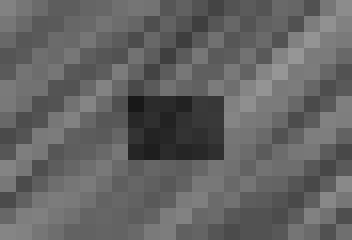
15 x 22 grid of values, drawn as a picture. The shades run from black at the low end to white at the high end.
Odd patch: lower, in the centre. Ninth with the lowest average: centre. Grain: diagonal, up to the right. Slope: none. Average level on the scale: 40%.
